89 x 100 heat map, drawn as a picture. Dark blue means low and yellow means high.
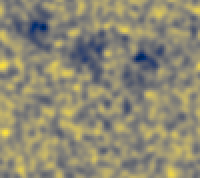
Ninth with the lowest average: top left. Dips: three. Average level on the scale: 60%. Lone odd cells: none. Grain: blotchy.
